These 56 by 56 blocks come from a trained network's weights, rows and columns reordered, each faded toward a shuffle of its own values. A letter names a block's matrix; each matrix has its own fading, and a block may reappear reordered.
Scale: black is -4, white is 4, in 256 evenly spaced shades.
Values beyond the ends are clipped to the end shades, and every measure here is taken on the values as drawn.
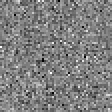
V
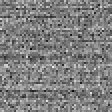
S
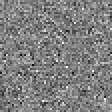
V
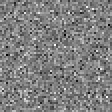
V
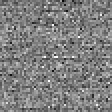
S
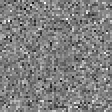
V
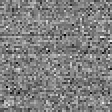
S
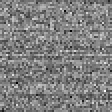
S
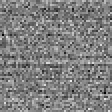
S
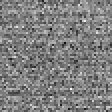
S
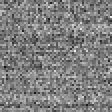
S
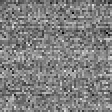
S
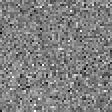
V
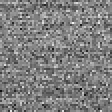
S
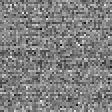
S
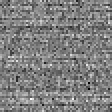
S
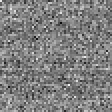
S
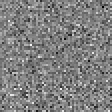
V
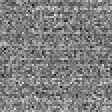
S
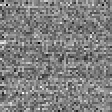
S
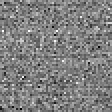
S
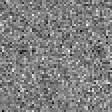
V
